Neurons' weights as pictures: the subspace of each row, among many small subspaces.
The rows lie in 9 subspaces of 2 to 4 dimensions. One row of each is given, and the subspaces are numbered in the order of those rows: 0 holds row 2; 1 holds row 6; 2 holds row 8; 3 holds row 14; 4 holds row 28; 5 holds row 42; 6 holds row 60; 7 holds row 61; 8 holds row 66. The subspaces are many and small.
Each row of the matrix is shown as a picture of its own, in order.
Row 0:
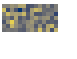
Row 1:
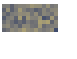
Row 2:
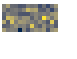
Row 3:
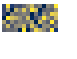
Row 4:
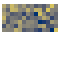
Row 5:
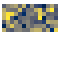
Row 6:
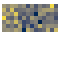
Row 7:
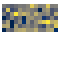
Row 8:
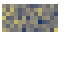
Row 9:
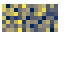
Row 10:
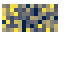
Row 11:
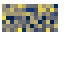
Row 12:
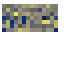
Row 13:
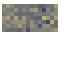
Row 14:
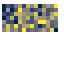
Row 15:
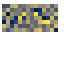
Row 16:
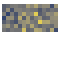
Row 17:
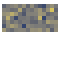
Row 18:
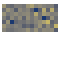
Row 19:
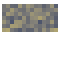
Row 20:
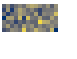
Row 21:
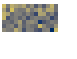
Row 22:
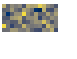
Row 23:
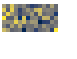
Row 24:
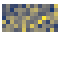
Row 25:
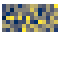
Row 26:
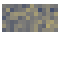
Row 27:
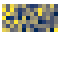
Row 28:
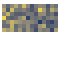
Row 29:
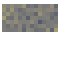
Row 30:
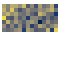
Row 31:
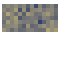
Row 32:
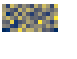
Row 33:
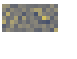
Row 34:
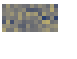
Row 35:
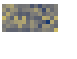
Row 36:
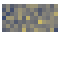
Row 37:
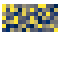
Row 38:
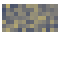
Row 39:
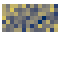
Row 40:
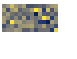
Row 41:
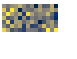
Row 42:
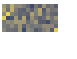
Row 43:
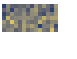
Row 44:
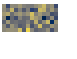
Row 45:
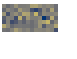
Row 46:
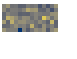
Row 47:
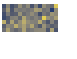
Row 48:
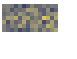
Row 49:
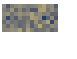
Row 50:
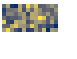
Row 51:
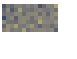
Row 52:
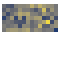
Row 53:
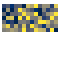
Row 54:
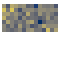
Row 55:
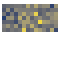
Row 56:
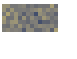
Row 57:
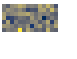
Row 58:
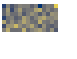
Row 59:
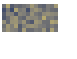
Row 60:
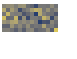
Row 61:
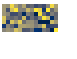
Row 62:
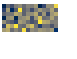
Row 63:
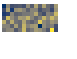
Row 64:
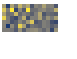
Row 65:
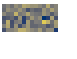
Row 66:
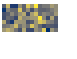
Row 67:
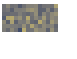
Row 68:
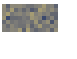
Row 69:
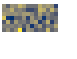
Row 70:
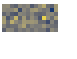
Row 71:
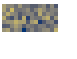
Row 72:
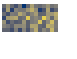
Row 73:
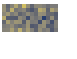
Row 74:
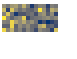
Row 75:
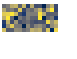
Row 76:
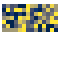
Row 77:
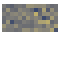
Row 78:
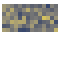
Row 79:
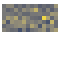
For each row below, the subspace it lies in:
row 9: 4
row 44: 5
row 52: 5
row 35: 5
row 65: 4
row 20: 2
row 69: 0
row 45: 6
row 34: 8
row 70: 3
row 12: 4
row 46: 0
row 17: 3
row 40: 7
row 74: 4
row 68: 5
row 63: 7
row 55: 1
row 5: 3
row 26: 4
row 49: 5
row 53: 6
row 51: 3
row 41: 8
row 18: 7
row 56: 1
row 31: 8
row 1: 2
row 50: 8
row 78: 0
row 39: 6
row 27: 2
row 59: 8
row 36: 2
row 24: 6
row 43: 7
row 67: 0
